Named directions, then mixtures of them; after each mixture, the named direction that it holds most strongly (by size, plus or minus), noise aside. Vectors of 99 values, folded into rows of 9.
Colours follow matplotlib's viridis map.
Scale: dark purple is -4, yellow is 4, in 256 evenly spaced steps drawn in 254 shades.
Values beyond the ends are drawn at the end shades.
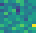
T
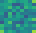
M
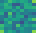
M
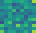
M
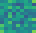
M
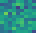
M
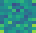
M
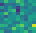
T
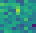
T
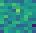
T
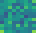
M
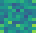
M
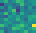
T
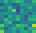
T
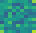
M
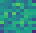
M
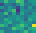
T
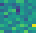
T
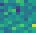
T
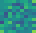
M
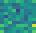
T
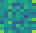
M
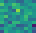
T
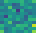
T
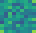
M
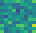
T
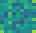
M
